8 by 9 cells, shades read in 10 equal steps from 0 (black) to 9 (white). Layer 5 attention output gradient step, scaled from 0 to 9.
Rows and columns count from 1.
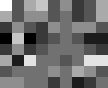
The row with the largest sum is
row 6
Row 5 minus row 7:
-1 1 -2 -1 -1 0 -2 -2 -1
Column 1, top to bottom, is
9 6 2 0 2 6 3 5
